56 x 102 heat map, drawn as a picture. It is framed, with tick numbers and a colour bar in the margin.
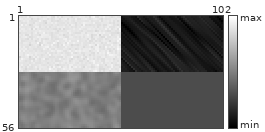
The table splits into 2 rows of 2 panels. Panel 1,1: very high, fine-grained, faint in contrast. Panel 1,2: very low, slanting down to the right, faint in contrast. Panel 2,1: middling, blotchy, faint in contrast. Panel 2,2: low, flat.
